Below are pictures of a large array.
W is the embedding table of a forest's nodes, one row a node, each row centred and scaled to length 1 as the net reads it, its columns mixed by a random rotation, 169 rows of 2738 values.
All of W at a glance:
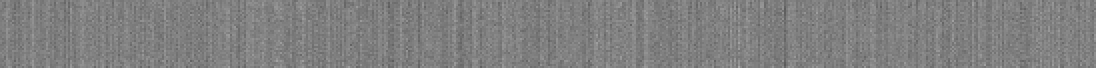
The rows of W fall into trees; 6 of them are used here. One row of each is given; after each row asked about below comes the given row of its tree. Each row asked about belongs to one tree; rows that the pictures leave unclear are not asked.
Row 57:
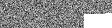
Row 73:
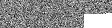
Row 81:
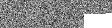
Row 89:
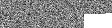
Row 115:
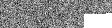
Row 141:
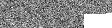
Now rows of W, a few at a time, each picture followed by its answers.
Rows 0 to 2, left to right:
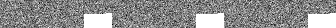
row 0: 73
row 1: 141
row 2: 81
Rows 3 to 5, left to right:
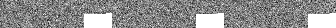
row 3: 115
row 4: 89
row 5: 141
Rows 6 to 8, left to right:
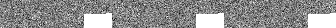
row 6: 89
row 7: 81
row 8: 141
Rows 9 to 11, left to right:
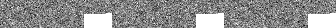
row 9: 141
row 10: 81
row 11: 141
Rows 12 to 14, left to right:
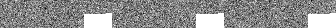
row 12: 81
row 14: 141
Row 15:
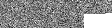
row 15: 141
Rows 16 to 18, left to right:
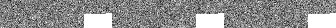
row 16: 89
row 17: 115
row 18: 141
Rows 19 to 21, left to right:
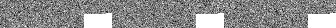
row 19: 141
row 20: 141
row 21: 89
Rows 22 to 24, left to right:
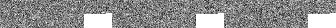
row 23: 89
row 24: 115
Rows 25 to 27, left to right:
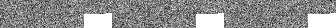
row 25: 73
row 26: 115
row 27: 115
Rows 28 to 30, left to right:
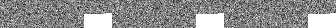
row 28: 89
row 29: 81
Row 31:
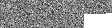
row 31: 89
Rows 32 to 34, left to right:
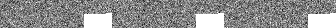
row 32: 141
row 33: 73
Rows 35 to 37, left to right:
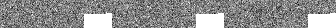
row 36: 73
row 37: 115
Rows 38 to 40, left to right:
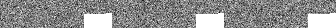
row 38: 81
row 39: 73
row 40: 115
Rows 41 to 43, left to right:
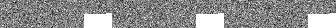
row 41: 89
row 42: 89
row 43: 81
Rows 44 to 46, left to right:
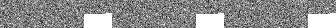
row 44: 89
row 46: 73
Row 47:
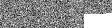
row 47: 73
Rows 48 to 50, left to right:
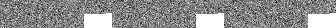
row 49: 89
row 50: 141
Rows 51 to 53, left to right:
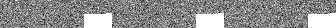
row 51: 81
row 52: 73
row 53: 81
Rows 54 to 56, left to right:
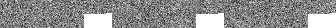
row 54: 81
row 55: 115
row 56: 141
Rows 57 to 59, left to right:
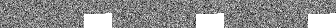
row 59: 89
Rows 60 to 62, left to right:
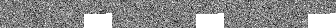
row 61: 141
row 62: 81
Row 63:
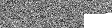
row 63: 141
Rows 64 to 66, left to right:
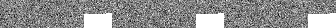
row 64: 73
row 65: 89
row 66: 73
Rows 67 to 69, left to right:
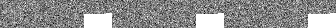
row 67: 81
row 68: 89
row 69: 73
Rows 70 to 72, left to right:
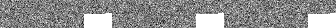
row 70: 89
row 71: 115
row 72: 81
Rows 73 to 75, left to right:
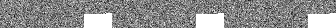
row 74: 89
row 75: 81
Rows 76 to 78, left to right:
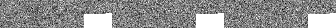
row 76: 115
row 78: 89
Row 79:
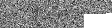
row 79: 115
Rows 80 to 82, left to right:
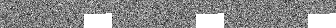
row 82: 81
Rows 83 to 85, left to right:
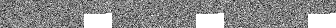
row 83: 141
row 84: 57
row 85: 81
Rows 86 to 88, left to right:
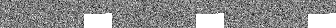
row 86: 89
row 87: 73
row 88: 89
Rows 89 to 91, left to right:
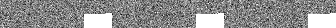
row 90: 73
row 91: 81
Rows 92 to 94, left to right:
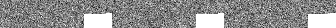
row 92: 89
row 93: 115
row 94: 89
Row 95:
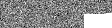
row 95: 81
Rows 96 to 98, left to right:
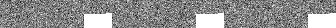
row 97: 81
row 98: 81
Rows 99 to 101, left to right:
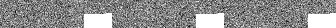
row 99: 73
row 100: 81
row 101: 141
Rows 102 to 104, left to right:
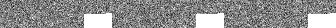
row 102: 89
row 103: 115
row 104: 73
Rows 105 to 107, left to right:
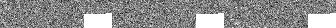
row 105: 81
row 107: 141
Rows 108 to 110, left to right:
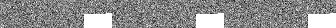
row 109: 89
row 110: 89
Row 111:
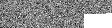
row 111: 57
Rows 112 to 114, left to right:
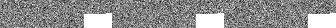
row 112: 81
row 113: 57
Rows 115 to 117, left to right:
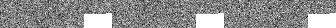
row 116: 73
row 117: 81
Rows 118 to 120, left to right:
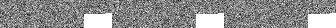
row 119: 81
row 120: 57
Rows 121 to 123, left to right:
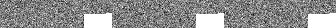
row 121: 89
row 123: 89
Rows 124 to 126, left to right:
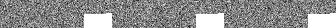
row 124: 57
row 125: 81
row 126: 81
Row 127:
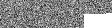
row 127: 73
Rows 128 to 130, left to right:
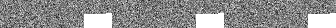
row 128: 57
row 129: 73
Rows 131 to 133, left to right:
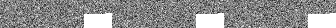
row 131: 73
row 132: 141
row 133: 141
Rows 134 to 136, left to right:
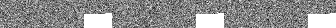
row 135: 73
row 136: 81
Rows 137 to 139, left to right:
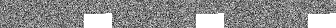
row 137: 57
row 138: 73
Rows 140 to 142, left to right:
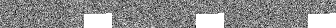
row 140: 73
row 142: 57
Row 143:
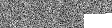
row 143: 141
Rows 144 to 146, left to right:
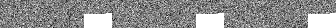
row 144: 81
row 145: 81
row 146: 141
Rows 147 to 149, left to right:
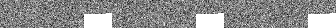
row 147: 81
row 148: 89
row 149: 57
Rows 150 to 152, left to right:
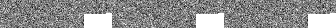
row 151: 141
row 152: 89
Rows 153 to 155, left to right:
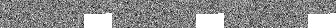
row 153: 89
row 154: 89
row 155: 73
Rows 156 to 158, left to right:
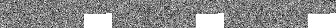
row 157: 115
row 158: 115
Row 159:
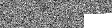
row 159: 81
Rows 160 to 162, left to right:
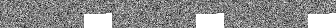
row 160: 81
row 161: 81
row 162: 141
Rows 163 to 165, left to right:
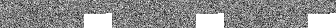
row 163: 115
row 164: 89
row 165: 115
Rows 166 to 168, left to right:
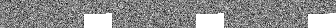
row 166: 89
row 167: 89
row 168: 89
